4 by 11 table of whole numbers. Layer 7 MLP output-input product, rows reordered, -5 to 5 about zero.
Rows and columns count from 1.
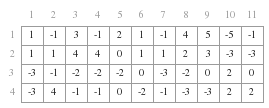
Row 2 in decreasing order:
4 4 3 2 1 1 1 1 0 -3 -3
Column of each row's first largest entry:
9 3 10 2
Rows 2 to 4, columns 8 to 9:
2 3 | -2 0 | -3 -3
